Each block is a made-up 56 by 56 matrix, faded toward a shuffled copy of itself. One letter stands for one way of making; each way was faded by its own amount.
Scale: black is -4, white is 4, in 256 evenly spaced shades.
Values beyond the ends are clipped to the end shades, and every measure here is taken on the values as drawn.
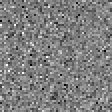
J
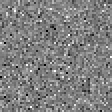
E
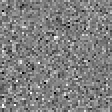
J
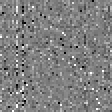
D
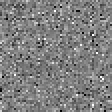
D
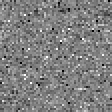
E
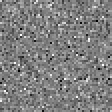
E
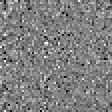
D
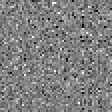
D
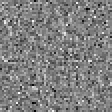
J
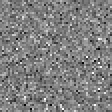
J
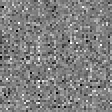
D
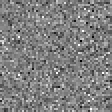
J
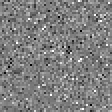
E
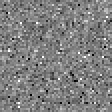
E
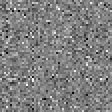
D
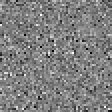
J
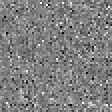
D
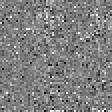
D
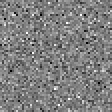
J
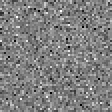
J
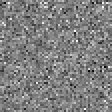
J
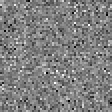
J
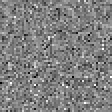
J
